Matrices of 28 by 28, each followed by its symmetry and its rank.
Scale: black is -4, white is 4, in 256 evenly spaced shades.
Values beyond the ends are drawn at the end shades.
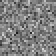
neither, full rank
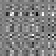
neither, rank two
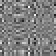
neither, rank three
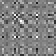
symmetric, rank three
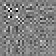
symmetric, rank three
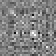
symmetric, rank three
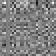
neither, rank three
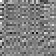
neither, rank three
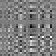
neither, rank two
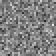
neither, full rank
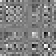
symmetric, rank three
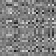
neither, rank three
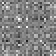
symmetric, rank three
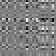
neither, rank two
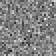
neither, full rank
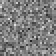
neither, full rank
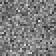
neither, full rank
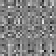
neither, rank three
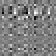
neither, rank two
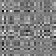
neither, rank two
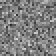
neither, full rank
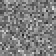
neither, full rank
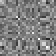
symmetric, rank three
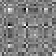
symmetric, rank three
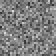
neither, full rank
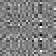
neither, rank three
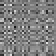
neither, rank two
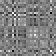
symmetric, rank three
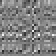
neither, rank three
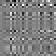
neither, rank two
